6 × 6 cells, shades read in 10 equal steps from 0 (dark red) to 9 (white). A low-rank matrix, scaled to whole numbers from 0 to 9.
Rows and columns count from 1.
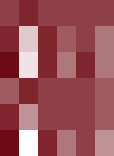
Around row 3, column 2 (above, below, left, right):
7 1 0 1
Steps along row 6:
up down up down up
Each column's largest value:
3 9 2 4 2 5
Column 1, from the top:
2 1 0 3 1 0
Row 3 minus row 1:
-2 7 -1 2 -1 2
